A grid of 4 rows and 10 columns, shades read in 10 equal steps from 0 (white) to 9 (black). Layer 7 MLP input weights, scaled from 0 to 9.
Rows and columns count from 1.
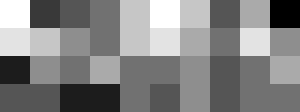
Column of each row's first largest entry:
10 4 1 3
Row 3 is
8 4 5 3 5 5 4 6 5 3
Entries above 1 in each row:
8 7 10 10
